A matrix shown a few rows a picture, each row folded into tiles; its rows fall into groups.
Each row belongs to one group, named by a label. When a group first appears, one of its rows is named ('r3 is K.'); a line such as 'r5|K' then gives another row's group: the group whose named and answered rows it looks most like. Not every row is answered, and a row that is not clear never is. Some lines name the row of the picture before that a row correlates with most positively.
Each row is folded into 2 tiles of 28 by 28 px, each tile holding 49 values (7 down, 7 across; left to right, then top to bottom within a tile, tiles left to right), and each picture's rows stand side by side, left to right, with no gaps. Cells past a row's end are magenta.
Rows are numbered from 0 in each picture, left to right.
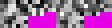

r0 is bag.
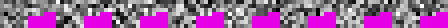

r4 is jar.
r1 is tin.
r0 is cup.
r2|tin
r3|bag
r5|tin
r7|bag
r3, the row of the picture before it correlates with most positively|0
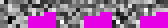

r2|tin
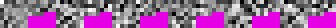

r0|cup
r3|cup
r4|bag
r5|cup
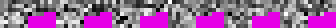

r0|jar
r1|jar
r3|cup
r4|cup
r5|bag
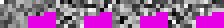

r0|tin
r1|cup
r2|bag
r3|tin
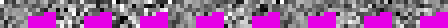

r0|cup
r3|tin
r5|tin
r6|jar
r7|cup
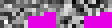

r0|cup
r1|bag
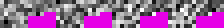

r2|jar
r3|jar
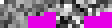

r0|tin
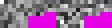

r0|tin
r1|cup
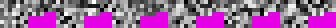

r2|bag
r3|bag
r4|tin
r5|bag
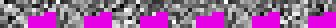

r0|cup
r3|cup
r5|jar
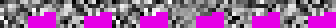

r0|tin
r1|bag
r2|tin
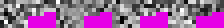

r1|cup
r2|bag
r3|jar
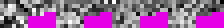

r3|jar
